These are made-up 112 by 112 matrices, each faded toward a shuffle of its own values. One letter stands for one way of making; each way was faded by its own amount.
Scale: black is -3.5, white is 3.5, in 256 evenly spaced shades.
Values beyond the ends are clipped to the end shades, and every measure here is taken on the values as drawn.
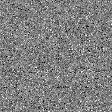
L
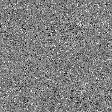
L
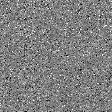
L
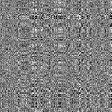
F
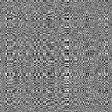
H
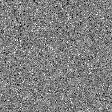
L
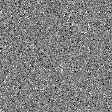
L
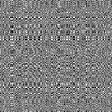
H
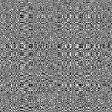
H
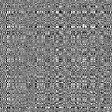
H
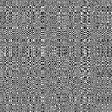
H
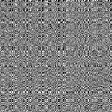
H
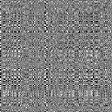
H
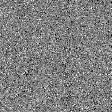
L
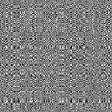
H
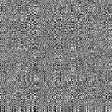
F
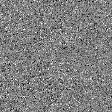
L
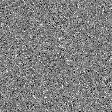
L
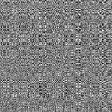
F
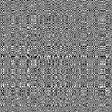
H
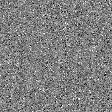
L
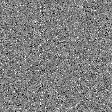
L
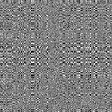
H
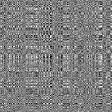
H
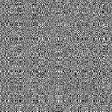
F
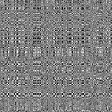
H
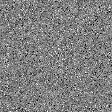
L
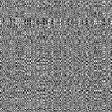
F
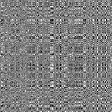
H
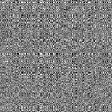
F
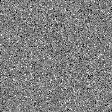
L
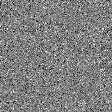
L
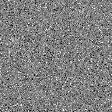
L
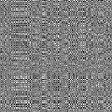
H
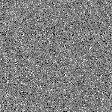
L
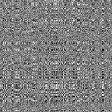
F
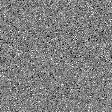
L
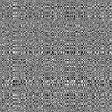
H
